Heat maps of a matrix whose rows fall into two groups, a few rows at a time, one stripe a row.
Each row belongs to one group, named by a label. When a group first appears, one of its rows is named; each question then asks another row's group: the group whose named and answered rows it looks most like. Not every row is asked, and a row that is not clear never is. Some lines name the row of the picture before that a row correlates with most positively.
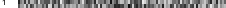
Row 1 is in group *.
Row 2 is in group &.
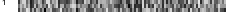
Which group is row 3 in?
*
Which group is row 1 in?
&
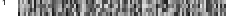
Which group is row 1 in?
*
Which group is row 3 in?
*
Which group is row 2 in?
*
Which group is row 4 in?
*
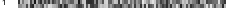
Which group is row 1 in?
*
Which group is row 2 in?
&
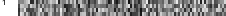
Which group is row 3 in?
&
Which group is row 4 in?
*
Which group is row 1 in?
&
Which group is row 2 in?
*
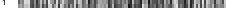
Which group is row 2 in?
&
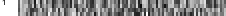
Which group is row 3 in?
&
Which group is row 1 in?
*
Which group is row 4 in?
&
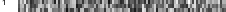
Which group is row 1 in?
&
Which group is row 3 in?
*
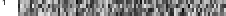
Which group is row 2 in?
*
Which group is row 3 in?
&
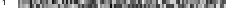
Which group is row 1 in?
*
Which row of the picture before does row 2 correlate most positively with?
3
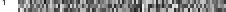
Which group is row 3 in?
*
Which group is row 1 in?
*
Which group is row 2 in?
&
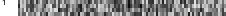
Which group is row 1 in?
&
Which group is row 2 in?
&
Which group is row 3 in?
&
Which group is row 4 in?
*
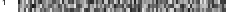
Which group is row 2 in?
&
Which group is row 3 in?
*
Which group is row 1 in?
*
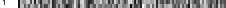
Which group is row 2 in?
*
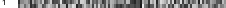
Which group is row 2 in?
&
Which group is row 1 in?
*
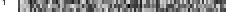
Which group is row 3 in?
*
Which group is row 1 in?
*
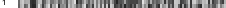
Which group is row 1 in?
&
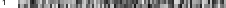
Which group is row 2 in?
&
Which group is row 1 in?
&
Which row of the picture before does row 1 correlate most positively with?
1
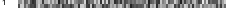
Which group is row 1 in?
&
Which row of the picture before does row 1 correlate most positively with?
2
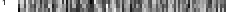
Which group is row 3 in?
*
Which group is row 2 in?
*
